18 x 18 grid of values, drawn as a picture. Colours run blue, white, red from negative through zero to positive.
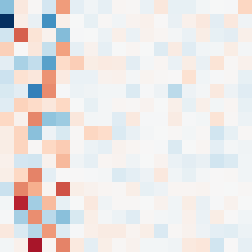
The bottom left is the ninth with the highest average. Neither half mirrors the other. There is no overall slope. A few values lie far out on both sides of the bulk. A vertical seam about 30% of the way across splits the table, and the right part is calmer.
